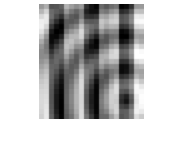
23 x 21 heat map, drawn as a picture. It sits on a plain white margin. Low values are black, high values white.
The grain runs up and down. Rings spread out from the bottom right. No overall slope runs across the table. Overall the values sit about 50% of the way up the scale. Stripes running up and down repeat 3 times from left to right.
